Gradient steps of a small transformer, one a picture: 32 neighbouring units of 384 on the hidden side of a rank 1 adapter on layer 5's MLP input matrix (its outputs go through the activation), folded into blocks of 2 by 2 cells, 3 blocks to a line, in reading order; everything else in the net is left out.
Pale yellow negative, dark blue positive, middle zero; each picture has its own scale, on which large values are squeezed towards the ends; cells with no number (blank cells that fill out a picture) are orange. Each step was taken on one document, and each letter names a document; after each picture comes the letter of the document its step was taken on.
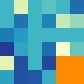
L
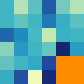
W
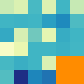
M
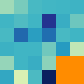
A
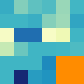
M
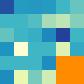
M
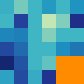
L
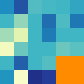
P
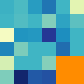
W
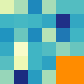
A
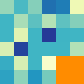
P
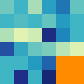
W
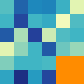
W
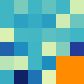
L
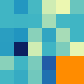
W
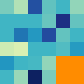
M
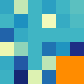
L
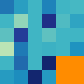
P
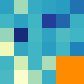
P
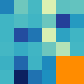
A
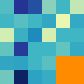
M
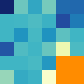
A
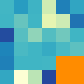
W
